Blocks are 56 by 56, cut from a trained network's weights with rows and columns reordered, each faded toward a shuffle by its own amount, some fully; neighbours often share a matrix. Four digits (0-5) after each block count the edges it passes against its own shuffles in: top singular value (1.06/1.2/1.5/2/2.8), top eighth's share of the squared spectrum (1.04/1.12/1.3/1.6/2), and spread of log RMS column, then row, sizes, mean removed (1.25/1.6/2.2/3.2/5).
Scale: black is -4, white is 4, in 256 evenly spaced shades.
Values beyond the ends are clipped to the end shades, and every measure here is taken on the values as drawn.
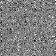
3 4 2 2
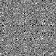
3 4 2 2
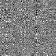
3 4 2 2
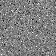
0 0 0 0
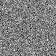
0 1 0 0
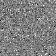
2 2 0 0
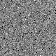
0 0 0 0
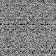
3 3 0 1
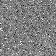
1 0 0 0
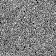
0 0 0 0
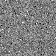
0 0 0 0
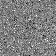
0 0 0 0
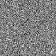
3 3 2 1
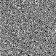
2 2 0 0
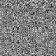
3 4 2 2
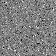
1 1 0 0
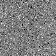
1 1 0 0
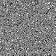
2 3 0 1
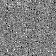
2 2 0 0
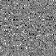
3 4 1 2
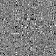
3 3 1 2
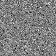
1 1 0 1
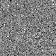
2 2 0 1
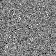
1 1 0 0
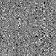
3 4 2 1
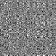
3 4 2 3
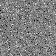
1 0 0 0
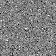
2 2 0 0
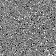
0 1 0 0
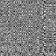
4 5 3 2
